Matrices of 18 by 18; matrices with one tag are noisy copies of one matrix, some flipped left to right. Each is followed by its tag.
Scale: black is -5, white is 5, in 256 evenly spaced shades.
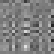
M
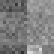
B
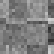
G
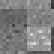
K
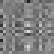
M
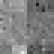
B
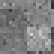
K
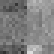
B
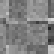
G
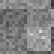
K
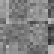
G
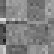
G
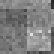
K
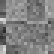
G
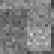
K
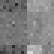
B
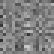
M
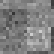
K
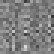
M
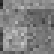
K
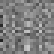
M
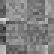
G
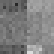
B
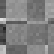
G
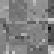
G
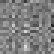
M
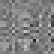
M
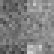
B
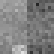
B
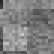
K
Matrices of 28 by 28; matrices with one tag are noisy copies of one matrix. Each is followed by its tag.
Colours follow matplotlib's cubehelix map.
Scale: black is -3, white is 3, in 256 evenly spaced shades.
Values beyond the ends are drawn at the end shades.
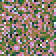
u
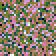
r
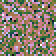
u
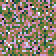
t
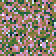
u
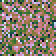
u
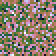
r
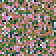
u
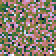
r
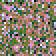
u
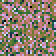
u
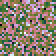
r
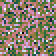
t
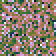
u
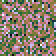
u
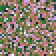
r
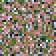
u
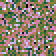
t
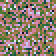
t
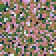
r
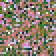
t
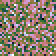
r
